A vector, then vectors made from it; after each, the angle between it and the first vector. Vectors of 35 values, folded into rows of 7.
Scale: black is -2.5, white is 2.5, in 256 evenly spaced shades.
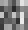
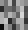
partly aligned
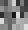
partly opposed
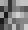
partly aligned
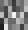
partly aligned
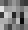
nearly opposite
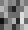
partly aligned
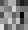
nearly opposite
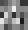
nearly opposite
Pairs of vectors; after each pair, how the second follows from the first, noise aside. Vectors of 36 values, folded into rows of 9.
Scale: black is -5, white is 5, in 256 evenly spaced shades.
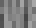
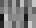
scaled up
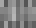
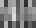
scaled up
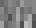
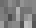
copied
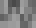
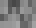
copied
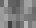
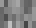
negated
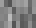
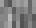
copied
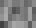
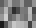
scaled up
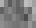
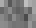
copied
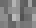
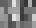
scaled up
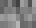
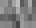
negated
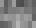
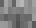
negated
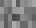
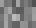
negated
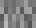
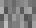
copied
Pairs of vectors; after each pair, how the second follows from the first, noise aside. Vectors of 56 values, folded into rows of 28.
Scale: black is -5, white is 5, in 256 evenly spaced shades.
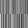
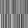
copied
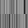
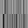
wrapped around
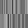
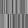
copied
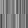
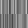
wrapped around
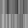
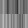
copied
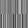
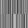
wrapped around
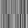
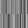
copied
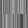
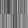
wrapped around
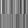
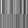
copied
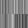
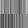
wrapped around
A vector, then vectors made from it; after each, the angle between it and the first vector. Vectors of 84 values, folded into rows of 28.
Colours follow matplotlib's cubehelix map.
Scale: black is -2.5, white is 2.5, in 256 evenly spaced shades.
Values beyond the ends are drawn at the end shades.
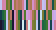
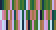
nearly opposite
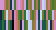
nearly parallel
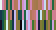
nearly parallel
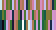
nearly parallel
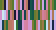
orthogonal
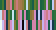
nearly opposite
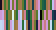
nearly opposite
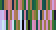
nearly opposite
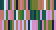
orthogonal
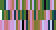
partly opposed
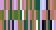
partly aligned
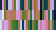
partly opposed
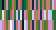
partly opposed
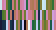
nearly parallel
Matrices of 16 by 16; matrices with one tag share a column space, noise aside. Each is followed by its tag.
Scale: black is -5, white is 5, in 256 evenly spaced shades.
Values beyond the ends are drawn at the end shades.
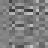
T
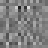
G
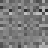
T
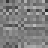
T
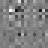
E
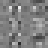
G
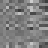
T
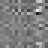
T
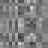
G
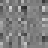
G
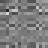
T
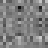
G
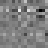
E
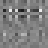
E
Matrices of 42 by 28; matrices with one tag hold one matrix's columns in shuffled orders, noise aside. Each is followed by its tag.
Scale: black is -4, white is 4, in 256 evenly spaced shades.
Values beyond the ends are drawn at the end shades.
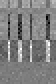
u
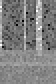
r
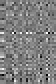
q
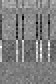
u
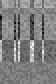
u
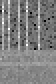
r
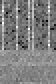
r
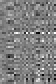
q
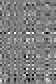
q
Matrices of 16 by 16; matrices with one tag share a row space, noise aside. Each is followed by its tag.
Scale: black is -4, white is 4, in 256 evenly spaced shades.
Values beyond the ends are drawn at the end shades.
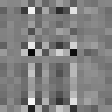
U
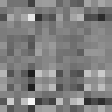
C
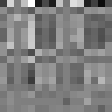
C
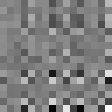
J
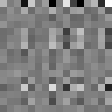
J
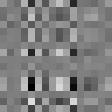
U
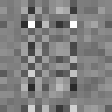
U
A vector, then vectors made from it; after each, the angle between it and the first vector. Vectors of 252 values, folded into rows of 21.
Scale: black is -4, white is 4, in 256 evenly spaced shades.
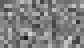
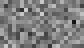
partly opposed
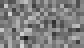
partly aligned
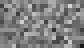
orthogonal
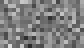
partly aligned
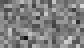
nearly parallel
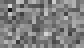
partly aligned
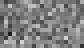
orthogonal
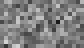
orthogonal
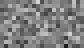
orthogonal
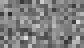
nearly opposite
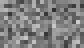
nearly opposite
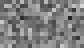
partly aligned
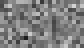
nearly parallel
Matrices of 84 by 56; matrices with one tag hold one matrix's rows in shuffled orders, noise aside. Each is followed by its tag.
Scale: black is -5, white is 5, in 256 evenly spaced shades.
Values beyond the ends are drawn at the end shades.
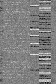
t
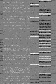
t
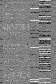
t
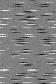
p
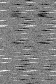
p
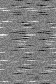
p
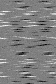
p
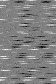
p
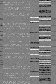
t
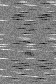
p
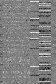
t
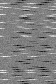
p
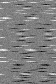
p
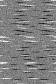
p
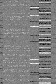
t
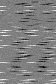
p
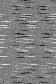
p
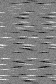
p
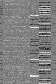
t
